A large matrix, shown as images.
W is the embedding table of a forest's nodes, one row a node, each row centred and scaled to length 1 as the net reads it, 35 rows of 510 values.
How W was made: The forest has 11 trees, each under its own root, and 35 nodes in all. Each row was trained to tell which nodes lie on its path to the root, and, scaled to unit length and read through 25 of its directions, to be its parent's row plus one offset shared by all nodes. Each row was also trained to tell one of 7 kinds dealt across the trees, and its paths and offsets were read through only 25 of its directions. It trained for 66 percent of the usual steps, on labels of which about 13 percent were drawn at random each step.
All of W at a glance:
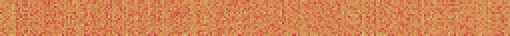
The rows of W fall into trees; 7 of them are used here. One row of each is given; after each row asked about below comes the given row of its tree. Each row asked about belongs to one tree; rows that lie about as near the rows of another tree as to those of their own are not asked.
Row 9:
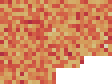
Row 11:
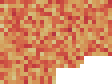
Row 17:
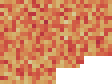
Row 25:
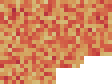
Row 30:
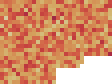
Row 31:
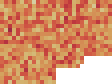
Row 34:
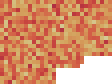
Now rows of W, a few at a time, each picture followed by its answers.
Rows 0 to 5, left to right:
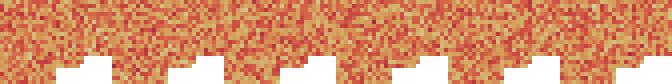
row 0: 34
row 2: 31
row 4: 30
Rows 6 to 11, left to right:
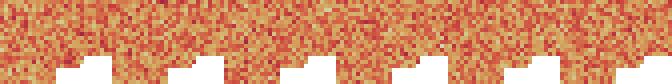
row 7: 31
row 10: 34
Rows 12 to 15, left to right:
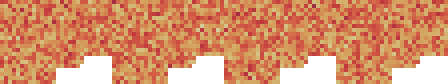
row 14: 31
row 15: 17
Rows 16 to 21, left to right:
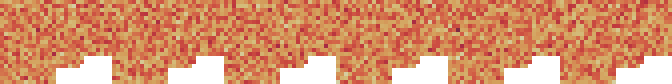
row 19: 30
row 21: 31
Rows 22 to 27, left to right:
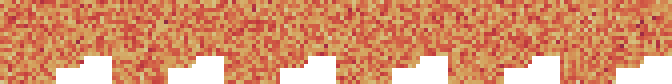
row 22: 17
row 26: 31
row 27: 34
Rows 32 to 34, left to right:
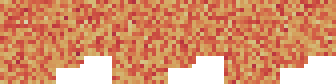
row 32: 17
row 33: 17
